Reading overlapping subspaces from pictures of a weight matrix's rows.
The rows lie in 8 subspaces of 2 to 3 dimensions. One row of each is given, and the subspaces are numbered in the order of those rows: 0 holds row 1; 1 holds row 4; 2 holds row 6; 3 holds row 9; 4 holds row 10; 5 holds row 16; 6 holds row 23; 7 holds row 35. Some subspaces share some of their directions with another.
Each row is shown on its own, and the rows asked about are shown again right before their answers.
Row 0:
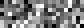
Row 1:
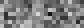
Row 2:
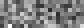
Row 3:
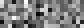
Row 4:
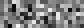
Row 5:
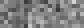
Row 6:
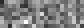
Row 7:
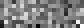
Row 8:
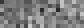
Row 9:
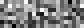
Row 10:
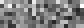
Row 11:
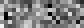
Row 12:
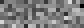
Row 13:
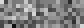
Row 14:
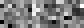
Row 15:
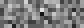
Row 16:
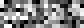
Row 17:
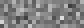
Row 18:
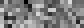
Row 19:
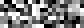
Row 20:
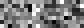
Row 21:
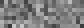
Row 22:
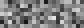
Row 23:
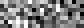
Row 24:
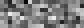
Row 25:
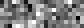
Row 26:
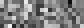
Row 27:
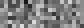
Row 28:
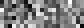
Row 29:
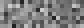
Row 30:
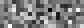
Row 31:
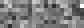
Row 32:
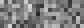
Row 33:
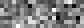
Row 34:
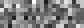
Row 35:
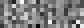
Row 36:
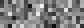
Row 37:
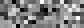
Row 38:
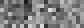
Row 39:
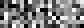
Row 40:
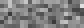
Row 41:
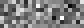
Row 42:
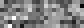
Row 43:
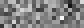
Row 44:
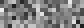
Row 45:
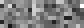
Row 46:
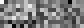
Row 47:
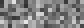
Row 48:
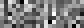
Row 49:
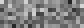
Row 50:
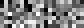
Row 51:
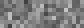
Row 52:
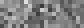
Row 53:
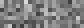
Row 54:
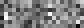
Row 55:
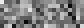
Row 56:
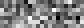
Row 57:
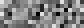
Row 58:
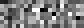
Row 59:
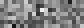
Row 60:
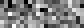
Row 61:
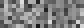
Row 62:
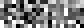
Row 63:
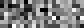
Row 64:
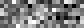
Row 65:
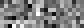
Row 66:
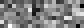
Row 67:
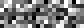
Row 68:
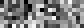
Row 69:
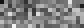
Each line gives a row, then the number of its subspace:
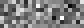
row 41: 2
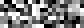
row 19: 5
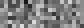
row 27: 2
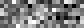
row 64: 1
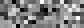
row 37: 1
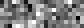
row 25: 1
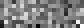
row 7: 7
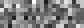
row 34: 4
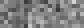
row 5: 6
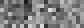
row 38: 6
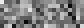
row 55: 2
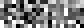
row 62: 7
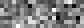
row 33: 1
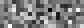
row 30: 1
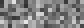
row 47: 2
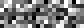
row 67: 4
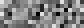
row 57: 3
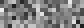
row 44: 7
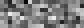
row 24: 5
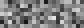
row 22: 2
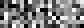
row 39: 0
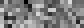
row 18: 0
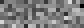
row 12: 4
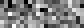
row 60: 5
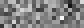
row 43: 2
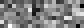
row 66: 4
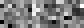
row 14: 4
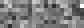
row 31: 5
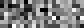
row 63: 0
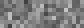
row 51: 3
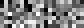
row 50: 7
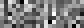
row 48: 7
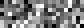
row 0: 3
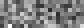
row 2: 1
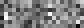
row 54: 0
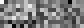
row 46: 5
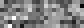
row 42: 5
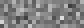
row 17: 2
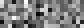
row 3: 2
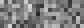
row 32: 3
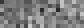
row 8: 6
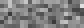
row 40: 5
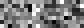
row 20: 4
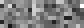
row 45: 4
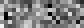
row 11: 0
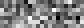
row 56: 1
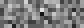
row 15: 3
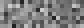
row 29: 0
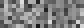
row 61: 7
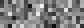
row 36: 3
